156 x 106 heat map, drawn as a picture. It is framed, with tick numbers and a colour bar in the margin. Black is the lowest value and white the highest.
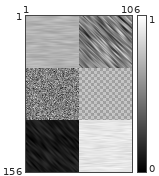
It is made of 3 by 2 panels. Panel 1,1: high, streaked across, faint in contrast. Panel 1,2: middling, slanting down to the right, strong in contrast. Panel 2,1: middling, fine-grained, strong in contrast. Panel 2,2: high, checkered. Panel 3,1: very low, slanting down to the right, faint in contrast. Panel 3,2: very high, streaked across, faint in contrast.
